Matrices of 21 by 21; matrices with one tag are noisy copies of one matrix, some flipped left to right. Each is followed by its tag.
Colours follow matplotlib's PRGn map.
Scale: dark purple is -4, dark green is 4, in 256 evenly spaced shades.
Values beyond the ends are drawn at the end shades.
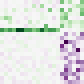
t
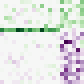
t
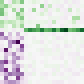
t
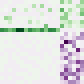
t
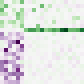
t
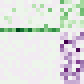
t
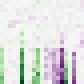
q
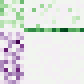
t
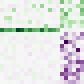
t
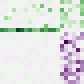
t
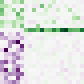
t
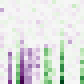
q
